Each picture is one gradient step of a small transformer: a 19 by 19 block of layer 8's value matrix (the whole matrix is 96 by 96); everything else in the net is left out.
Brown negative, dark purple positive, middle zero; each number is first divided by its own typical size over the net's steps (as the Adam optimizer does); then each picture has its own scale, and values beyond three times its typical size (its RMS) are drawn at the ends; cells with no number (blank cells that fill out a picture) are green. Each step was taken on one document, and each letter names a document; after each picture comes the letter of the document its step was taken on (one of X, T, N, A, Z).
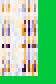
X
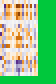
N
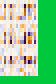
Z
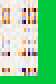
X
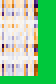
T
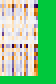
T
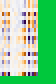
X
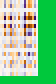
Z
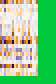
N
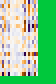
X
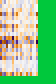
N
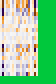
T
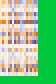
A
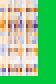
A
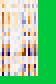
X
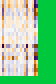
T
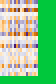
A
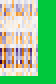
N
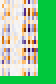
X
